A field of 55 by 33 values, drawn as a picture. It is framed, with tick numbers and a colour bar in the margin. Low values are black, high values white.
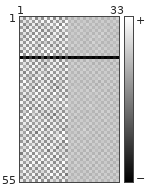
A vertical seam about 50% of the way across splits the table, and the right part is calmer. No overall slope runs across the table. Row 14 differs from the rows beside it.
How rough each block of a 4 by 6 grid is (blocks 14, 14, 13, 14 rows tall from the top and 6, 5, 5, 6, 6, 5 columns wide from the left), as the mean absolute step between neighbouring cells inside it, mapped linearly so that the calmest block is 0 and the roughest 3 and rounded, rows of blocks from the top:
333000 | 333000 | 333000 | 333000
